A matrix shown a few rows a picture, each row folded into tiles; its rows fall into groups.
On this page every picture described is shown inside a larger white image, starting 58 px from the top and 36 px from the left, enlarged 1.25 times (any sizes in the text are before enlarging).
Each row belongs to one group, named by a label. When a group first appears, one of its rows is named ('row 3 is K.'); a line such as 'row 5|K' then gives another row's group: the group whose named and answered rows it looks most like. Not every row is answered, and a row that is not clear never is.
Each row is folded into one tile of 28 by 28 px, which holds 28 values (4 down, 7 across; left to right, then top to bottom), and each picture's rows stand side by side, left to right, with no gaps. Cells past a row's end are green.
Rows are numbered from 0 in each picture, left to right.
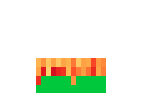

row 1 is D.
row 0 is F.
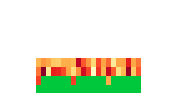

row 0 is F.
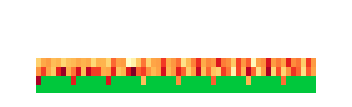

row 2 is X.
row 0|X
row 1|F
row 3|D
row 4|D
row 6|D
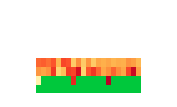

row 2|X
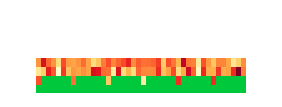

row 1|X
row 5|X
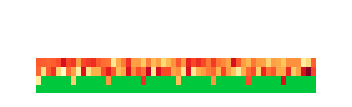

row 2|D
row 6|F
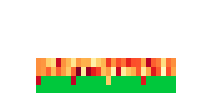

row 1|F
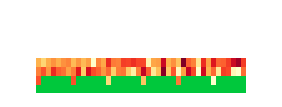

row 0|F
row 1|F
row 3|D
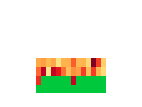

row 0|F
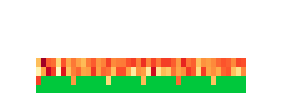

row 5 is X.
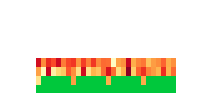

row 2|D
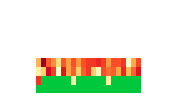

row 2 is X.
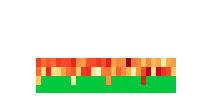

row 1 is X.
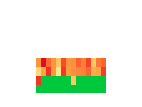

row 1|X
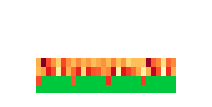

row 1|F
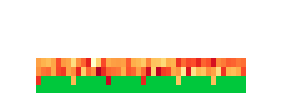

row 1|X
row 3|F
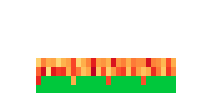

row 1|D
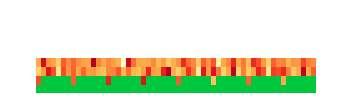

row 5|D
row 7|D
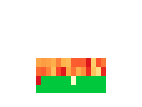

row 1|X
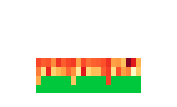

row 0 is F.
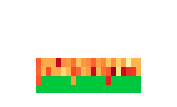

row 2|F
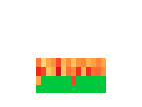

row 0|D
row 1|F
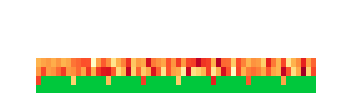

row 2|D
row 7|D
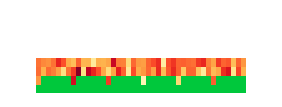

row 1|F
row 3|X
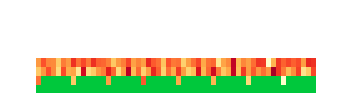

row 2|D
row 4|D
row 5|D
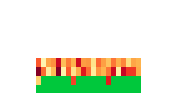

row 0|D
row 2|F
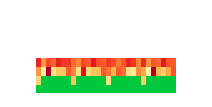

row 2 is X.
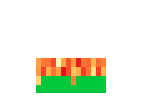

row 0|X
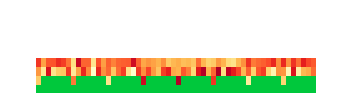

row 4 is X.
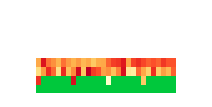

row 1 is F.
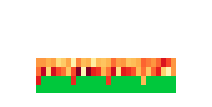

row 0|F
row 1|F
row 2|F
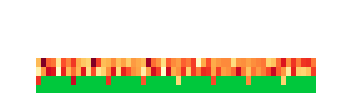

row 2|F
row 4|X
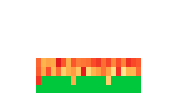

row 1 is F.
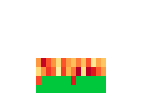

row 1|F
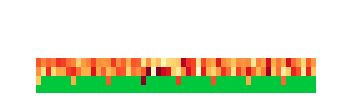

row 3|F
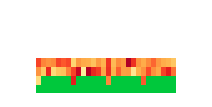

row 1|F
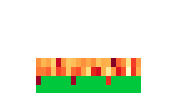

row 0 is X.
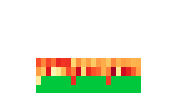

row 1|F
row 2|F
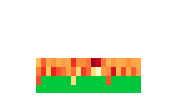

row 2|F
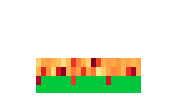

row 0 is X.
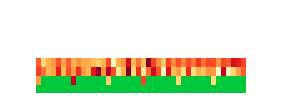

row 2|D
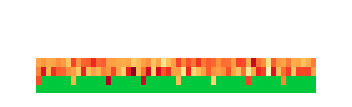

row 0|F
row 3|F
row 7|F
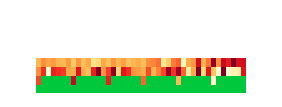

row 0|F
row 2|F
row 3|X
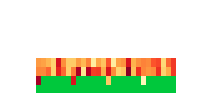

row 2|D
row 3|X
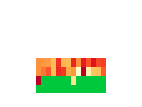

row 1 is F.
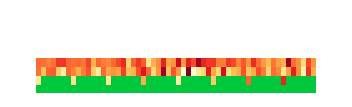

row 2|X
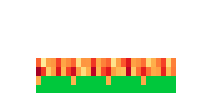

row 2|D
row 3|D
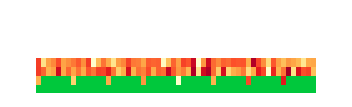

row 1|X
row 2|D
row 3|X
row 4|X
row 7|F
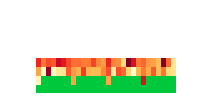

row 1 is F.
